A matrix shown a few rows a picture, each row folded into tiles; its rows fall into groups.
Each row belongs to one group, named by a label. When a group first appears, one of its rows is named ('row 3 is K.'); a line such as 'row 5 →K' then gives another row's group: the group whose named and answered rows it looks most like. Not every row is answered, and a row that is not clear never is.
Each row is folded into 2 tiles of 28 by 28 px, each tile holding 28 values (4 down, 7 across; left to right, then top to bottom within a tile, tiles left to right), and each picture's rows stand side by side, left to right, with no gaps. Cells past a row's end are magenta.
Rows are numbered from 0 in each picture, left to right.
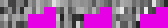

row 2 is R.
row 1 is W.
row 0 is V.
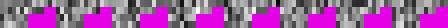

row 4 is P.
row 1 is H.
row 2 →R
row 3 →V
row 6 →H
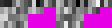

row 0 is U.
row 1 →R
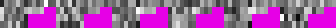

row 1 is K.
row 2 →V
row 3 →H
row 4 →V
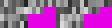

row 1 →H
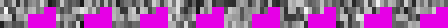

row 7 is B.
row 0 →K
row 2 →K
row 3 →R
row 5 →P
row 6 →K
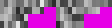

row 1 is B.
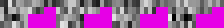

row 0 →P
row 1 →U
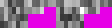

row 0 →B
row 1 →P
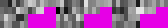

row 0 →B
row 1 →V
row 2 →V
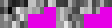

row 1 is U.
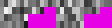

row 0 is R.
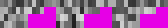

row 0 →H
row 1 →K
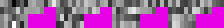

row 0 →V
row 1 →B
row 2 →W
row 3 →H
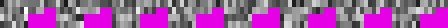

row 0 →P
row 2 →H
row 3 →K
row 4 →R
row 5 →H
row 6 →K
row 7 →W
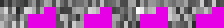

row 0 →U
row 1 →B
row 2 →V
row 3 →U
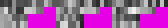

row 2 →W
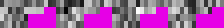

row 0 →U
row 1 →V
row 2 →V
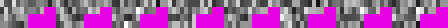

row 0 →K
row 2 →P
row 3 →R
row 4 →B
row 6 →P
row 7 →P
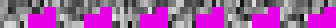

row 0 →H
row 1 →B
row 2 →W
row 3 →R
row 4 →B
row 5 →R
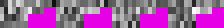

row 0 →P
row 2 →W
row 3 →V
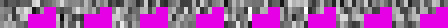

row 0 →H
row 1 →W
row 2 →U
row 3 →H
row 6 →K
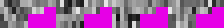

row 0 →B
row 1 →V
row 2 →W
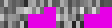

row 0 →W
